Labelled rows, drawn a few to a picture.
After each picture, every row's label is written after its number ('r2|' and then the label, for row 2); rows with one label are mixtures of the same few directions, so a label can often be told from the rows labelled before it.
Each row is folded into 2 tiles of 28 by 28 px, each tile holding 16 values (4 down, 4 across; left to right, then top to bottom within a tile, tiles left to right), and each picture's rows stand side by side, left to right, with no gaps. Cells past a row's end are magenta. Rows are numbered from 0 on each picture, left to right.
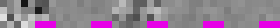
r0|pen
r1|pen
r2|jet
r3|jet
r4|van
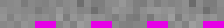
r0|pen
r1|pen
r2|jet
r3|pen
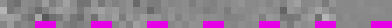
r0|van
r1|jet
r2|pen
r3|pen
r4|van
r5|van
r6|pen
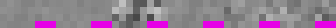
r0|jet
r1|pen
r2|jet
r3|jet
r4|van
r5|van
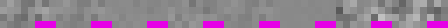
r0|jet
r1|jet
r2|pen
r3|pen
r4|jet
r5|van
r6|van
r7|jet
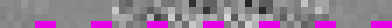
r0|pen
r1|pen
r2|van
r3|pen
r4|pen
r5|pen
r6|van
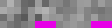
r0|jet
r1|jet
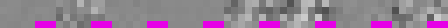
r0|jet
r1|pen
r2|pen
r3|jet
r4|jet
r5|jet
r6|van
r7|van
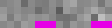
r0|pen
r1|van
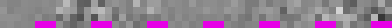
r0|van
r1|jet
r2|pen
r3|pen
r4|jet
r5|van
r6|van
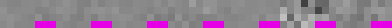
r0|van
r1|jet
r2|van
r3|pen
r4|van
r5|pen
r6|jet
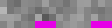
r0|van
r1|jet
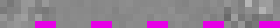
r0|jet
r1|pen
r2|van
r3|van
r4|pen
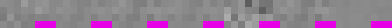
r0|pen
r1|jet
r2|jet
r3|jet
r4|pen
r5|jet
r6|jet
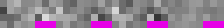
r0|van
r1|van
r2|van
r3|jet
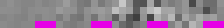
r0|jet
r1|jet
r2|jet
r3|pen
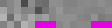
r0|pen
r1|van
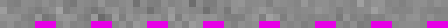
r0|van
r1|van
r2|pen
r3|pen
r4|van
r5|pen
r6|pen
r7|jet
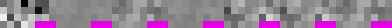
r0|pen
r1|jet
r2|jet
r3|jet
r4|van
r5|van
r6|jet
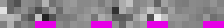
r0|van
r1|van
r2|van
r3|van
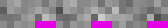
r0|van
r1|van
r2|van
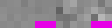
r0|pen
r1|van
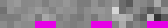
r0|van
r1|jet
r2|van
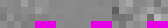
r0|pen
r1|jet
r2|van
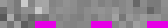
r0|pen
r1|jet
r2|pen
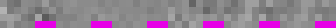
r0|van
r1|van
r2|pen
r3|pen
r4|jet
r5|jet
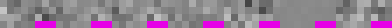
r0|van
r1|van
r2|van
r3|pen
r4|pen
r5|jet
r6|jet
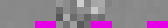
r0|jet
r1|pen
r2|jet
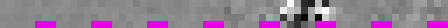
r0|jet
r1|jet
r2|pen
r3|jet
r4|van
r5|jet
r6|van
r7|jet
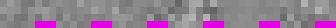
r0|jet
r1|pen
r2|van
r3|jet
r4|jet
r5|pen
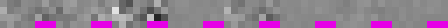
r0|van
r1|van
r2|van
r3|van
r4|van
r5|pen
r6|jet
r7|pen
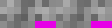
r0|jet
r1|jet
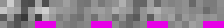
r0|jet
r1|jet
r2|jet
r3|pen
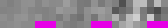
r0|jet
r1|jet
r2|jet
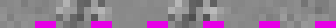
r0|pen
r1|jet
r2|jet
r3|jet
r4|van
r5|pen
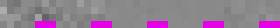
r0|van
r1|pen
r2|pen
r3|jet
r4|van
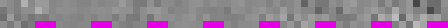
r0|pen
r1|jet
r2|jet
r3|jet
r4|van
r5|pen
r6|van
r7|pen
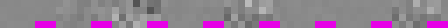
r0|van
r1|jet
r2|pen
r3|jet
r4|pen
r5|van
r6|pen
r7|pen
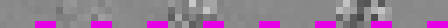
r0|pen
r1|van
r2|van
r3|pen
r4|pen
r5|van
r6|jet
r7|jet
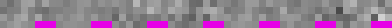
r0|jet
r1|jet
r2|pen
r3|jet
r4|jet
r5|van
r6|van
